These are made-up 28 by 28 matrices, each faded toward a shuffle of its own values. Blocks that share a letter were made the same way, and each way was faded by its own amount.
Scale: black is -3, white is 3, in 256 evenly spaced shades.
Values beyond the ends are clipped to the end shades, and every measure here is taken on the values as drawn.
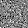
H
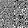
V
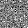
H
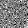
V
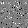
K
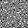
H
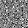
V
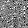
H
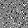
H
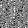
H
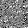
H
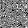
H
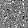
K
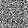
H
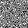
H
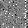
H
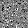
H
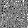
K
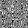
V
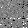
K
